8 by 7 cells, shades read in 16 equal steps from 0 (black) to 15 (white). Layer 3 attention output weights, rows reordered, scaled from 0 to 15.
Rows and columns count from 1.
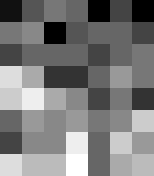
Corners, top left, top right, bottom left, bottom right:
1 0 13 11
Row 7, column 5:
6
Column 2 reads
5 8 6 10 14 9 8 11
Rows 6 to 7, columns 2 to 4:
9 8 9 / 8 8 14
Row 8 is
13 11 11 15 6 10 11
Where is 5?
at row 1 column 2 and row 2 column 4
